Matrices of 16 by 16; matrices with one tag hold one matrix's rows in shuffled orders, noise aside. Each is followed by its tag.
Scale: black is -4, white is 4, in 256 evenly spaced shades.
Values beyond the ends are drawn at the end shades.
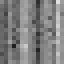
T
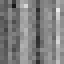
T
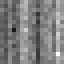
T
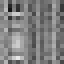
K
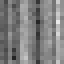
T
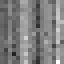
T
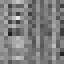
K
